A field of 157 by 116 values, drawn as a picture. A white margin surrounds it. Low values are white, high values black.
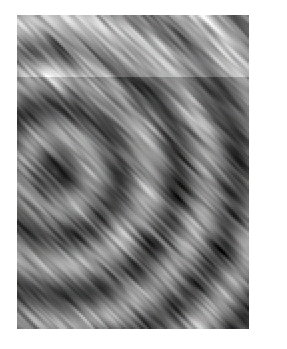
Seam: horizontal, 20% of the way down, the bottom part higher. Rings: centred on the middle left. Ninth with the highest average: middle right.
